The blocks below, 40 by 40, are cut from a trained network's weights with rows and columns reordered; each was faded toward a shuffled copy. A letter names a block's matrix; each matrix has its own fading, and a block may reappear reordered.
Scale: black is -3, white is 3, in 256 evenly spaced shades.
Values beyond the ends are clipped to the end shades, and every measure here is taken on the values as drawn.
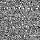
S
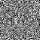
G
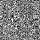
S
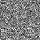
S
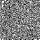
G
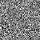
G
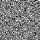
G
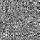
S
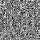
S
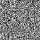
G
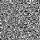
S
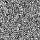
G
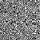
S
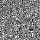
G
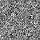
G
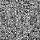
S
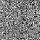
S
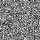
G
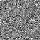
S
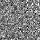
G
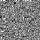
G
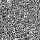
G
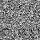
G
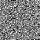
S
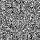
G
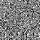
G
